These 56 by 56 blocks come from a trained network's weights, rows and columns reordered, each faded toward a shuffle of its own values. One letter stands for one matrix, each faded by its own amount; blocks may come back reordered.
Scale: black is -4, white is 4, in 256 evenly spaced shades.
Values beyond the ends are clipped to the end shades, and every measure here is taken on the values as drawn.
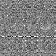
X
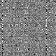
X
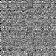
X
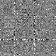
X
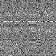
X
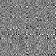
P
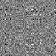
P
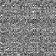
X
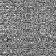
X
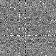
X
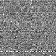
X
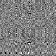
P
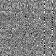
X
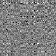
P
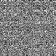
X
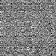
X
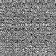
X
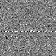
X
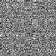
X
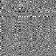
P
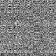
X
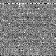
X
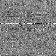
X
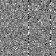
X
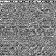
X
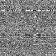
X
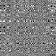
P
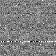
X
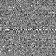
X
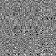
P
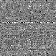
X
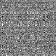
X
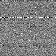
X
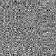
P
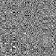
P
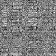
X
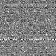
X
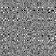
P
